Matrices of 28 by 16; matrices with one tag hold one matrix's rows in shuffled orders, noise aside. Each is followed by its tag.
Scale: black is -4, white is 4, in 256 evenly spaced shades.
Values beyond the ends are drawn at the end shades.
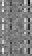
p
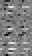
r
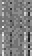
p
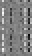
p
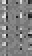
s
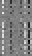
p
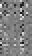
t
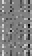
p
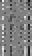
p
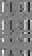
p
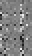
t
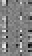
s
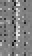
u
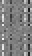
p
